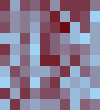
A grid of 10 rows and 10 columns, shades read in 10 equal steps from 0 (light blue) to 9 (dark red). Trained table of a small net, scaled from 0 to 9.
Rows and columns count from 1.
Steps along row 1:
down up down up down up same same down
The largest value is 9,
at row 3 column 7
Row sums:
55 43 46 27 40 42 35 29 39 35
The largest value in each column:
7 7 7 5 8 8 9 7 7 4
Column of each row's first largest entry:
1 6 7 5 1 5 7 6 1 2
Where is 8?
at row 2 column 6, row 6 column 5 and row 6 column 6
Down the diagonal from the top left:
7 3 4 1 7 8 7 2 2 4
